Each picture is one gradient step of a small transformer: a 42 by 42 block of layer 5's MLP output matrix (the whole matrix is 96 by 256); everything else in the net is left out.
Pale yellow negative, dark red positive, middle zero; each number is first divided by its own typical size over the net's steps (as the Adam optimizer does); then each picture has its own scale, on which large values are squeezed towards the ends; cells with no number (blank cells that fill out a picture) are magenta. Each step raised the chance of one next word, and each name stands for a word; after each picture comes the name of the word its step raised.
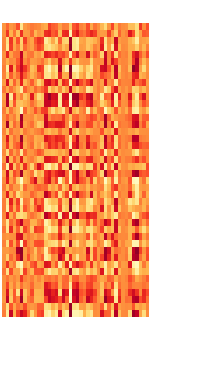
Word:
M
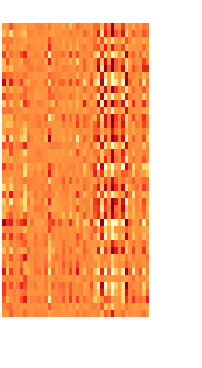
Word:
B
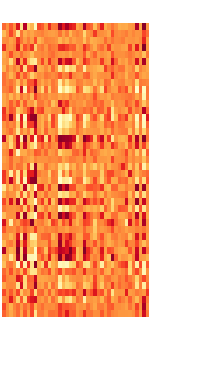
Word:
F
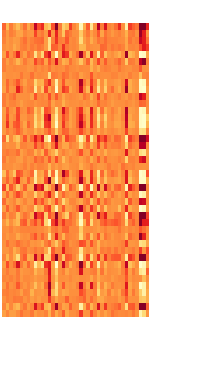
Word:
F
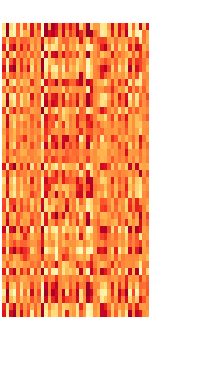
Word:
M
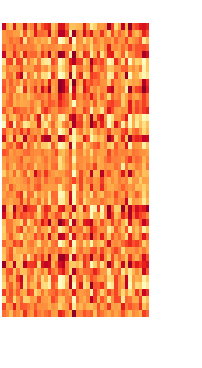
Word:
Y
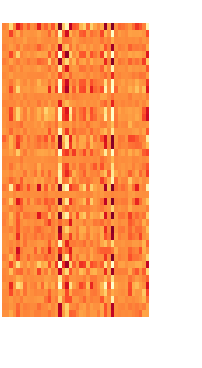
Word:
F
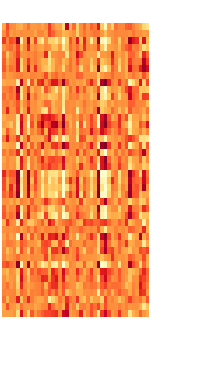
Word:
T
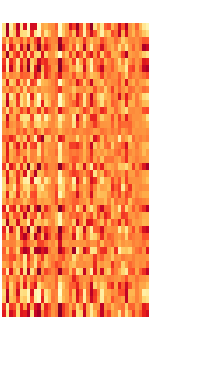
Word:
M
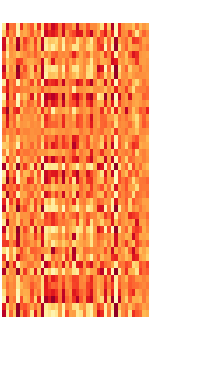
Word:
M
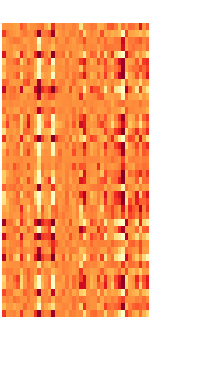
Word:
Y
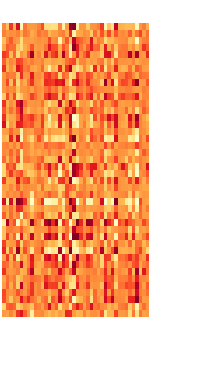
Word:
B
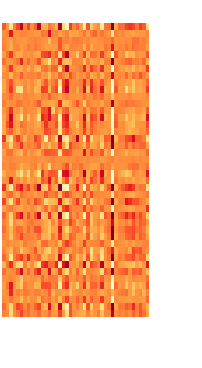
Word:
F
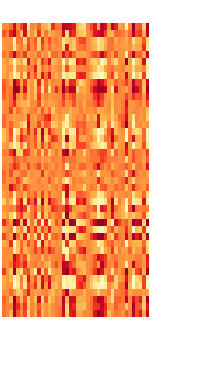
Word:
Y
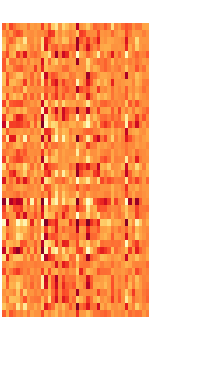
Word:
B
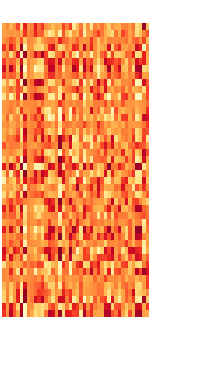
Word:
M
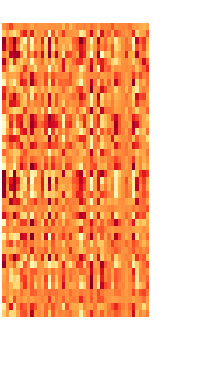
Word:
T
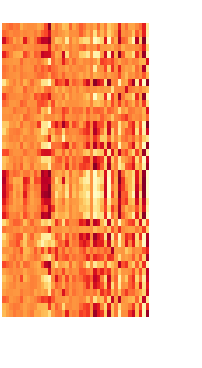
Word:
T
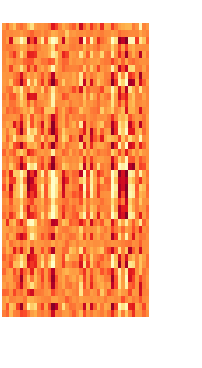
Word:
T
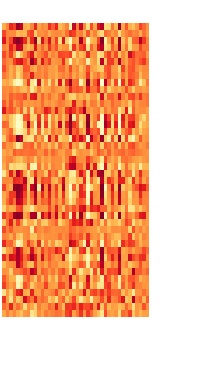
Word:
T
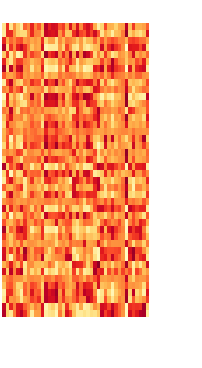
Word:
M
